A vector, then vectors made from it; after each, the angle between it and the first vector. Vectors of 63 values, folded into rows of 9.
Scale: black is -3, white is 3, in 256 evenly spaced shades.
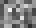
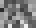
orthogonal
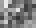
orthogonal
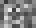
nearly parallel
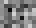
nearly opposite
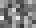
partly opposed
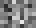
partly opposed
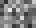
nearly parallel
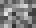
partly aligned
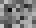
nearly opposite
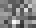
orthogonal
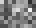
orthogonal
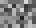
partly opposed
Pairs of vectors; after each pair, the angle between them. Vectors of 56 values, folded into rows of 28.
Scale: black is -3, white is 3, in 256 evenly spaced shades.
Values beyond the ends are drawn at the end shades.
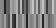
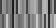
orthogonal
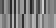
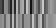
nearly parallel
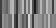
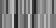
nearly parallel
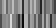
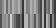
nearly parallel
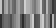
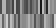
partly opposed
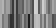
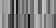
nearly parallel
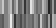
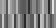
partly aligned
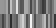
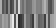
partly opposed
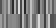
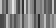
partly opposed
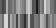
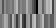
partly aligned
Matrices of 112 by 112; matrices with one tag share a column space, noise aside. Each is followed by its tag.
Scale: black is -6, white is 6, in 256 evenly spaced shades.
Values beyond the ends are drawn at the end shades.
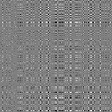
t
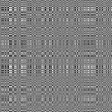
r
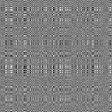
r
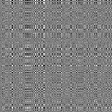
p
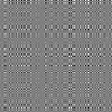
p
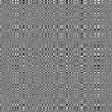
p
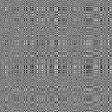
r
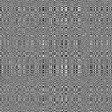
r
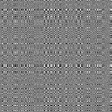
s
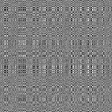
r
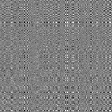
t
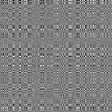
p
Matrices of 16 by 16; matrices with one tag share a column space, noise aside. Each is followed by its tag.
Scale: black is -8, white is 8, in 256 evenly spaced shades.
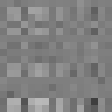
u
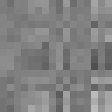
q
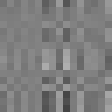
q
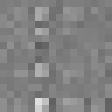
u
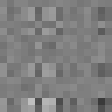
u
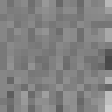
q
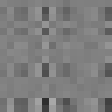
u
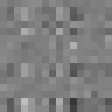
u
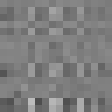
u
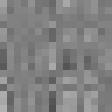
q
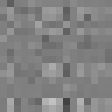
u
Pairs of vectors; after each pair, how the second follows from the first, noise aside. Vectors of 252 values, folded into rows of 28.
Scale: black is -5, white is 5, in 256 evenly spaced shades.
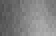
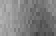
negated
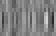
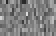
shuffled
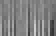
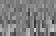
sign-scrambled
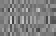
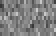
shuffled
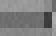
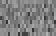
shuffled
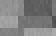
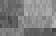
negated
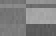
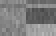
negated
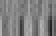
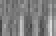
negated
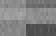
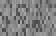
shuffled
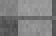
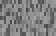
shuffled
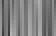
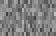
shuffled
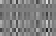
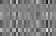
negated
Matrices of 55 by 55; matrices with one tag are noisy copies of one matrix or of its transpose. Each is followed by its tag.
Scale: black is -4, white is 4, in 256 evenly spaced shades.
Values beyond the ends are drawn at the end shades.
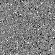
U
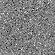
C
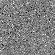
C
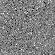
C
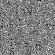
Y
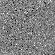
C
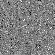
Y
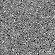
U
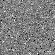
U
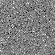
C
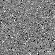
U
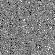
Y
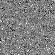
Y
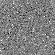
C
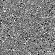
U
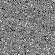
Y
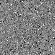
U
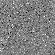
C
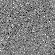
C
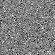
U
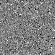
U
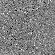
C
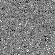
Y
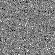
Y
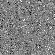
Y
